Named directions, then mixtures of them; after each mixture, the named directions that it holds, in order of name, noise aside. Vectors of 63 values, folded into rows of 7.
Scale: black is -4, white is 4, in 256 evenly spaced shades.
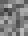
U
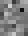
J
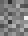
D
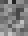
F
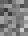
D, U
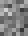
D, U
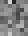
D, F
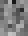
F, J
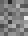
D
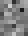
J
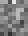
F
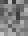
F, U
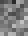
D, F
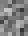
F, U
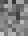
F, U
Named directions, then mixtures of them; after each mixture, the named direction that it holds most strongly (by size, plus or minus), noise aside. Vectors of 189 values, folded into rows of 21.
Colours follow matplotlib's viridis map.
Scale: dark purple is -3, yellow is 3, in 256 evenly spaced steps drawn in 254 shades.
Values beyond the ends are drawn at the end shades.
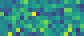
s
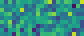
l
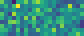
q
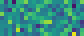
l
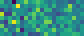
q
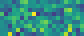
s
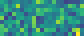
q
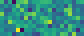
s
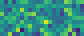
s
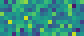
l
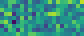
q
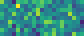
q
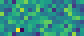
s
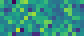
s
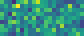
q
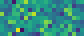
s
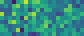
q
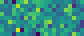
q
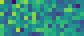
q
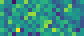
q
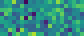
s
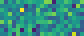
l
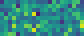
s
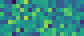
q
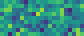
s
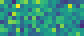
q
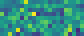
s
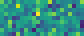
l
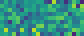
l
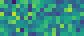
q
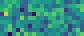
s
